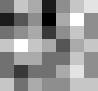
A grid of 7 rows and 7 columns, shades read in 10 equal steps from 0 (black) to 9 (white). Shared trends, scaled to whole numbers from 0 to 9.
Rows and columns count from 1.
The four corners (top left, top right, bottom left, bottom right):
4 8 7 7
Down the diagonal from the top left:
4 3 6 6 4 8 7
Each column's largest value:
7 9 7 6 6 9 8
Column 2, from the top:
7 3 5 9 6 2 4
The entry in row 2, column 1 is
1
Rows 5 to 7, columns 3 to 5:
6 4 4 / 4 4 6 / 6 5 5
